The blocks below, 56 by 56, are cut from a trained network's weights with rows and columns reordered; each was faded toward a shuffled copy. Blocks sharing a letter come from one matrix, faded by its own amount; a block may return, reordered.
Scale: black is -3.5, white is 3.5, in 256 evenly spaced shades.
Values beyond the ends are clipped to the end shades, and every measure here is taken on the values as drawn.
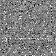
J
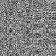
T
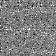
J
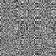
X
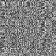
T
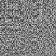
T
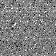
J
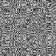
X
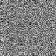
T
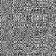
X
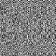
T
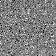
J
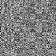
T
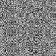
T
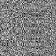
X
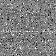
J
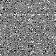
J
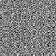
T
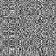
X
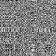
T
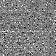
J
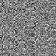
X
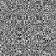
X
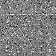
J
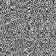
X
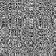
T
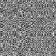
X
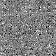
J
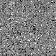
J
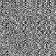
T
